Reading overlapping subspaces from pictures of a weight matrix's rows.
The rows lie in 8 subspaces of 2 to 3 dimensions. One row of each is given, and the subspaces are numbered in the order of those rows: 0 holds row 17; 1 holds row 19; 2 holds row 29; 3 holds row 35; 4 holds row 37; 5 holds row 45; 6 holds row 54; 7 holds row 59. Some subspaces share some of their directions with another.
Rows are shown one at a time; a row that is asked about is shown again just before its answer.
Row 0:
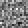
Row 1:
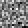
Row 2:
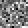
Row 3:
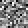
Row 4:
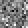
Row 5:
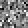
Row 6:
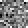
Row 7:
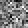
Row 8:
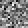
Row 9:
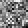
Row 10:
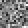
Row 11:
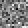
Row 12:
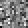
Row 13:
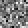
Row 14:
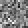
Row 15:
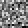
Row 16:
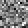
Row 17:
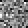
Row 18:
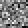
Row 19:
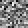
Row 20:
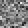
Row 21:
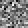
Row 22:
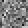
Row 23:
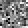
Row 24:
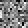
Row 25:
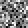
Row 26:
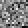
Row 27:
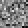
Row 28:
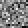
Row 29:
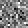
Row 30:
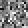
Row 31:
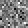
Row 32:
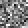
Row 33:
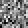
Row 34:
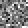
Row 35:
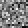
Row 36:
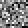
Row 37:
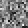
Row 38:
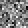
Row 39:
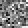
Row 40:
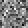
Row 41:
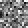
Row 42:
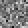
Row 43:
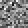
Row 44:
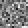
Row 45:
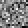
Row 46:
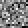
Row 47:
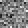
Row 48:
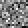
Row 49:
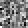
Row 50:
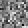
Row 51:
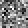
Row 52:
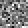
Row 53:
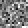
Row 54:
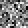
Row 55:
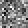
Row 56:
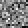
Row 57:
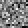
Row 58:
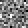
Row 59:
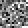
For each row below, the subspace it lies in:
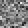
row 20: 2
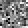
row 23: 7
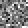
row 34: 3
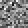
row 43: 1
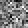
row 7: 0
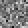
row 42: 5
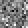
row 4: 6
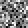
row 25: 6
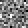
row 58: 0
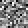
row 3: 1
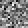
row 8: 1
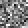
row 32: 3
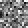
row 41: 0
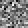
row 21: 1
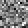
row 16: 2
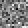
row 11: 3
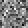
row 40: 2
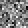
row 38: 6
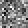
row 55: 2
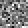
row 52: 1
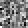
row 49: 7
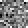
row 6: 0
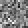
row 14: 5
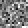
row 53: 4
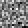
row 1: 3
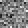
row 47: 0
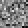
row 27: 6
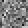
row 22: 2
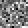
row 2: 5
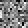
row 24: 0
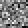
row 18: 5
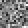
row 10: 1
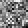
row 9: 0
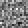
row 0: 3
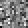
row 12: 7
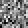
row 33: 5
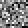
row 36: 7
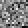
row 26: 4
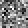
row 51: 2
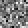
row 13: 5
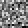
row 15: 3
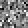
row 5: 4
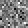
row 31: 2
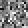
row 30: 4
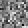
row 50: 4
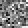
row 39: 7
